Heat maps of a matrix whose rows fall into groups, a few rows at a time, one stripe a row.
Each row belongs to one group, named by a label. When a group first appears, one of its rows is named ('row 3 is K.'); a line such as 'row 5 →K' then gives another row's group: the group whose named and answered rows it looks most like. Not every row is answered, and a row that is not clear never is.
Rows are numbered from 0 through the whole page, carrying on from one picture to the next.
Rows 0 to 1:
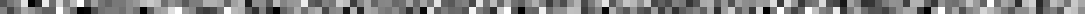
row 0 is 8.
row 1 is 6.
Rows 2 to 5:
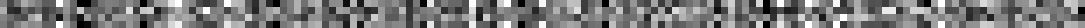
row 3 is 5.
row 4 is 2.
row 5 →6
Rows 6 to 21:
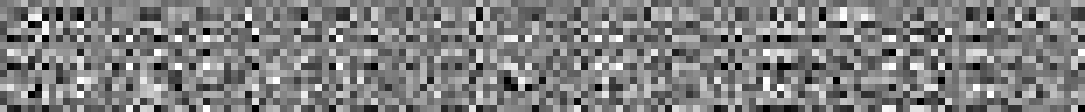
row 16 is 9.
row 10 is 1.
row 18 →1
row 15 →5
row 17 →9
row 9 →8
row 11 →5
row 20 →1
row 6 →8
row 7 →2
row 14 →8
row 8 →2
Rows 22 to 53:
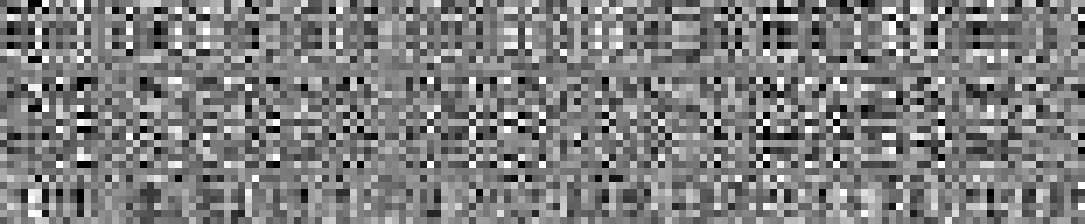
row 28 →5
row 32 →9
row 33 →6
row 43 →5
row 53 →1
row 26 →5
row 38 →6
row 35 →5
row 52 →2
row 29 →1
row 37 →8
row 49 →2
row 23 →5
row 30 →8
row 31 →2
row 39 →9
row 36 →1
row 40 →6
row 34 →2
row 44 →9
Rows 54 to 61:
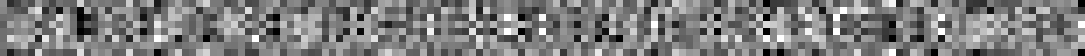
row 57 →1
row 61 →5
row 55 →2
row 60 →8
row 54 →5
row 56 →6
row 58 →6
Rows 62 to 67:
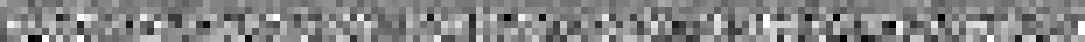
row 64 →9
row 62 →9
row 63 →8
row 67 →8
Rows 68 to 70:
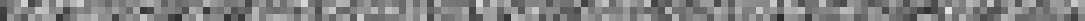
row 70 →9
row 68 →8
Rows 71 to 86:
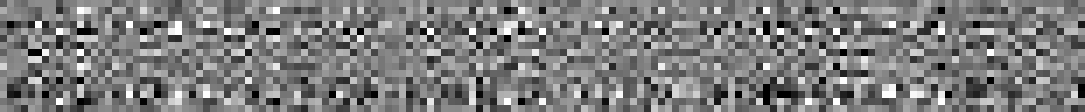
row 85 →6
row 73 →8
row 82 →2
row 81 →8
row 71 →9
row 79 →2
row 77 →2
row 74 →5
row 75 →6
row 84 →5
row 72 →9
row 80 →9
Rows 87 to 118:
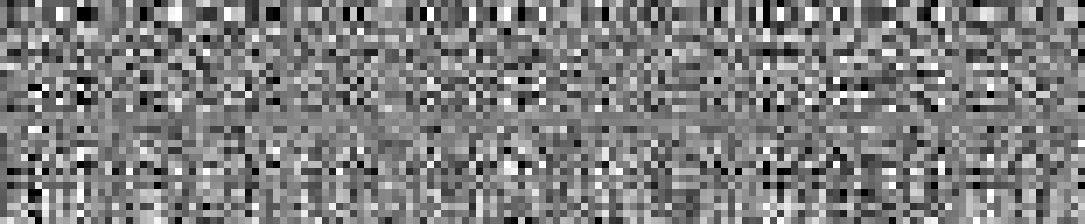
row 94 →5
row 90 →5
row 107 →1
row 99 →8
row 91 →9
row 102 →5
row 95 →2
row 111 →5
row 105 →2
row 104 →9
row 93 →2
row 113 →5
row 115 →8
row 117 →8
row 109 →8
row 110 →6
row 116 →1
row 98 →6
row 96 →1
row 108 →9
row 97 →1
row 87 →5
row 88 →6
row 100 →2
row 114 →8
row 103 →8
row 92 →1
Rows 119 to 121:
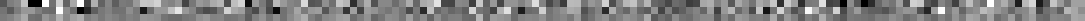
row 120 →6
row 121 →8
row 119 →8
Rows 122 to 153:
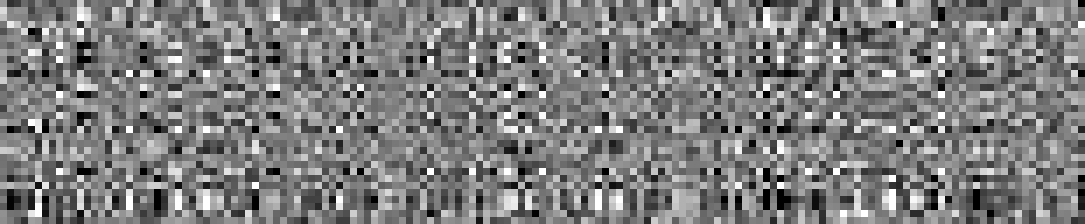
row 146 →6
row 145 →2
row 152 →2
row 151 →5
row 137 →9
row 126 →8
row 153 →2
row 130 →6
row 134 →9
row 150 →5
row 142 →1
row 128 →6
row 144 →8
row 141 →8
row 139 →2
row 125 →1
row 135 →6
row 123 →9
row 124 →9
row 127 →8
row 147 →5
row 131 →2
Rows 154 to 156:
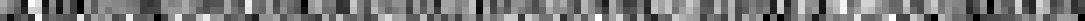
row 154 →2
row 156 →5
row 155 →2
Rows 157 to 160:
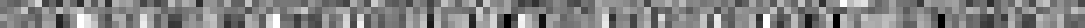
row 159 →9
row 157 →2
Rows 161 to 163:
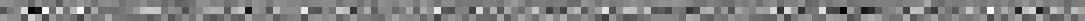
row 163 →2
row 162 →8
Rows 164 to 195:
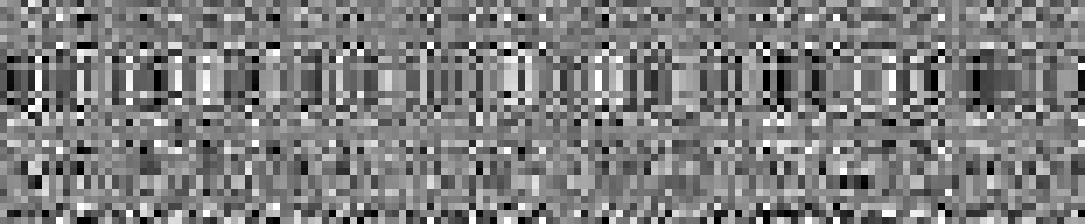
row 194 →5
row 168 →2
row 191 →1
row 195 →6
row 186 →1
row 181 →1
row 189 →8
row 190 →8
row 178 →5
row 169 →9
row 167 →2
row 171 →9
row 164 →2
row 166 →6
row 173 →1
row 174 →5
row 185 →6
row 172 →5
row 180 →8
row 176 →5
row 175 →5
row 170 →6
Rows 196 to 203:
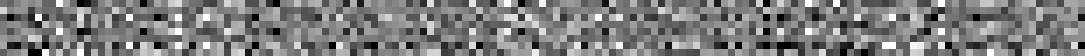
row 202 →5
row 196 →6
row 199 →8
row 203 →8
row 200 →6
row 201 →2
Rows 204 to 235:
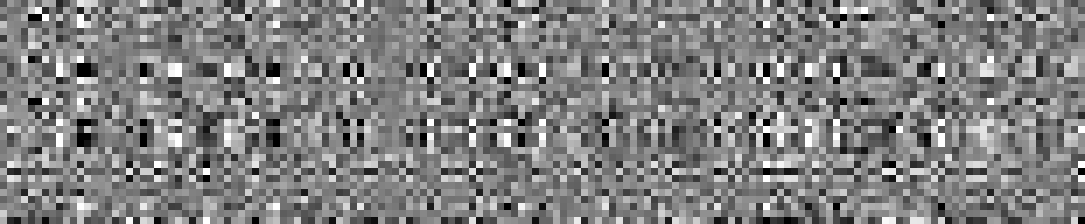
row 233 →9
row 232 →8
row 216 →2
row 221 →6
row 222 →1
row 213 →6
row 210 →2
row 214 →6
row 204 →9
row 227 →1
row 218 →8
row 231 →2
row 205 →2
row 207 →9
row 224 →6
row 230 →9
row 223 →6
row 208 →2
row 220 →1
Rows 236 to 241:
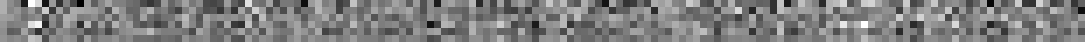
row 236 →2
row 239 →2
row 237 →1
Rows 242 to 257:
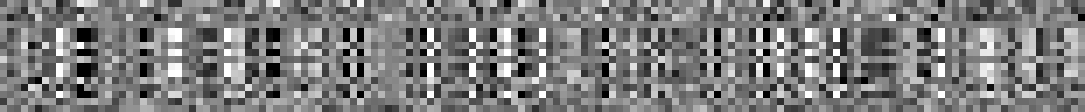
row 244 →5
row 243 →2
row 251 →6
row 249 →6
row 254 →2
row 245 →9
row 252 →6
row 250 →9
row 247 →6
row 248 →8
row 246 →6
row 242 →9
